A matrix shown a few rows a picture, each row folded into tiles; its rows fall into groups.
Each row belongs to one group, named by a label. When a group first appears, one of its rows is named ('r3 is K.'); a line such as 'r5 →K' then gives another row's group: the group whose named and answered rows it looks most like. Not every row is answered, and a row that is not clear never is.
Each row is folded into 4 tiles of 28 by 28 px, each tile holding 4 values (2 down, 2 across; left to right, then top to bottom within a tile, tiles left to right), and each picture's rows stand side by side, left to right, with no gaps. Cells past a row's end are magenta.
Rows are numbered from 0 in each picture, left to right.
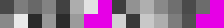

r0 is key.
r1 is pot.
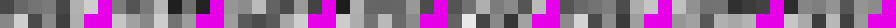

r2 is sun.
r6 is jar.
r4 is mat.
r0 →key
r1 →jar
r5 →key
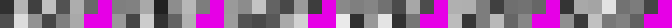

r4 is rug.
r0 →key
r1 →sun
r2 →sun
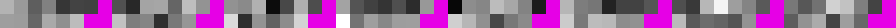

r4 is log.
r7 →log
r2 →sun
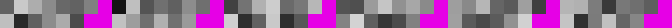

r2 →pot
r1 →key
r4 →sun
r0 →pot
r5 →rug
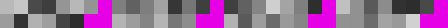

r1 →jar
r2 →log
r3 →jar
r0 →rug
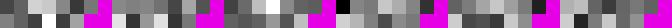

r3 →log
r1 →rug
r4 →log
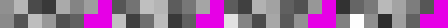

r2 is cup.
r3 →log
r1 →pot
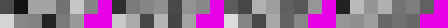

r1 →key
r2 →cup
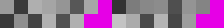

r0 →mat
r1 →key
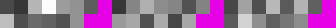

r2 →key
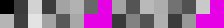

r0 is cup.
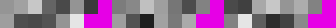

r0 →sun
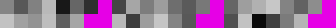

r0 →jar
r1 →pot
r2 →mat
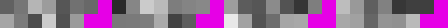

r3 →jar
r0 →cup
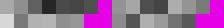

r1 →rug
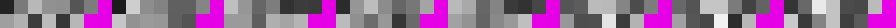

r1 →pot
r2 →jar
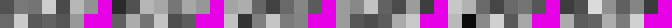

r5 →cup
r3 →sun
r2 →rug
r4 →rug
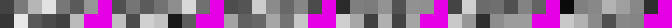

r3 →key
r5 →log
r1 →rug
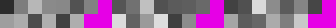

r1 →cup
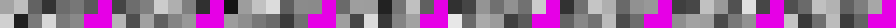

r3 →sun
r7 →pot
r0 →rug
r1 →log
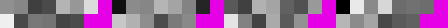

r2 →cup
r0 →rug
